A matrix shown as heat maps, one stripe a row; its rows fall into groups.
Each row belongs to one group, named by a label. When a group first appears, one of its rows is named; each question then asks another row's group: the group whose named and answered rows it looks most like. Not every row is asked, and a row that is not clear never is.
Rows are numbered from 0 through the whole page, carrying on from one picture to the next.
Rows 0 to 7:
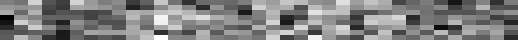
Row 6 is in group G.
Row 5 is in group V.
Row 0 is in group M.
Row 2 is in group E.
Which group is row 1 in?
M
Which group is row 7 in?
E
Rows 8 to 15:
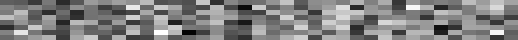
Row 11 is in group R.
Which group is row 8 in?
G
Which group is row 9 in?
V
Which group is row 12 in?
M
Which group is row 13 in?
V
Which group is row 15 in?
M
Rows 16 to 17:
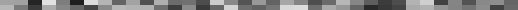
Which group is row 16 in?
R
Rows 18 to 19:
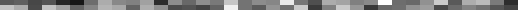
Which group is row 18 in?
G
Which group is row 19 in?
R
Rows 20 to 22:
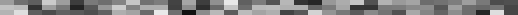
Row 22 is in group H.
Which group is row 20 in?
R
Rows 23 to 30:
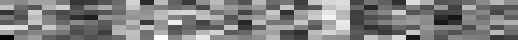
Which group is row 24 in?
R
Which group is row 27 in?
V
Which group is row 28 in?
R
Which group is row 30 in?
E
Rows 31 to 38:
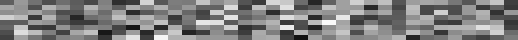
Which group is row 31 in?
G
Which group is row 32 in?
R
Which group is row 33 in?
M
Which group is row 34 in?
R
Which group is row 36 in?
G
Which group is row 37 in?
V
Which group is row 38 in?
E
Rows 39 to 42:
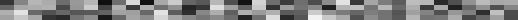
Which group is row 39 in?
V
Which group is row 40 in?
M
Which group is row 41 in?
H
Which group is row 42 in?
E
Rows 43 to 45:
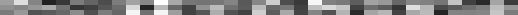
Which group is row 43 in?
E
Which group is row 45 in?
V
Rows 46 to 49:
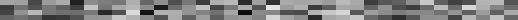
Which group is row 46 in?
R
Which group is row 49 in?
G
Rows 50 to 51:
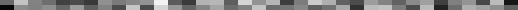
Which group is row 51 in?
V
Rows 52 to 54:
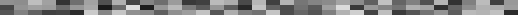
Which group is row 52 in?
M
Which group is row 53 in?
V
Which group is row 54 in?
G
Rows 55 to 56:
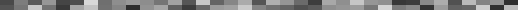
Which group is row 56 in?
M
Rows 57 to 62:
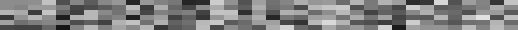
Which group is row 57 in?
M
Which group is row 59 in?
R
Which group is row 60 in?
M
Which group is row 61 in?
H
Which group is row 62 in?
G
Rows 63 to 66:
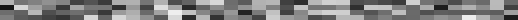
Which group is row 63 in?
H
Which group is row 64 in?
V
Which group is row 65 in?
E
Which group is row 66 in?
G
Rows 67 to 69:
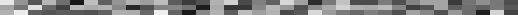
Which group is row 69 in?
H
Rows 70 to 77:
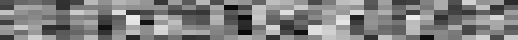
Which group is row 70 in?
G
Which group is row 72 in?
M
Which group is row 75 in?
E
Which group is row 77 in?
M
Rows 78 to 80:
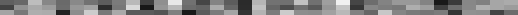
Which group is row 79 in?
V
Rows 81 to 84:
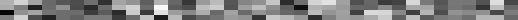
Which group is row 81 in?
H
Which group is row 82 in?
H
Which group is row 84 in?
G
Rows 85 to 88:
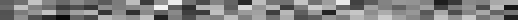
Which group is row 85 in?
V
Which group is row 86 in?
H
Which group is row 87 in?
M
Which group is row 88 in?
G
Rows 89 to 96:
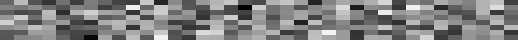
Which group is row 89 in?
G
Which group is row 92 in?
R
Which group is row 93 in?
H
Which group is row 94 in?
M
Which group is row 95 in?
H
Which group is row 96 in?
H
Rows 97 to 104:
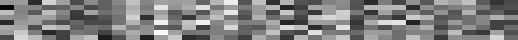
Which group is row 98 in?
E
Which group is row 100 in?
H
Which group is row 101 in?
E
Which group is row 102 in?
R
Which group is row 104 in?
V
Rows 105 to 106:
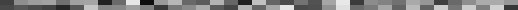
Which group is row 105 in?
V
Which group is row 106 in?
G
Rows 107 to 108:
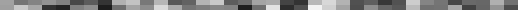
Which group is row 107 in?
H
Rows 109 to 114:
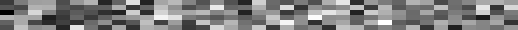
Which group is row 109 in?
V
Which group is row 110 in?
M
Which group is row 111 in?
E
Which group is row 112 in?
E
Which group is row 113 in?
G
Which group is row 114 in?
M
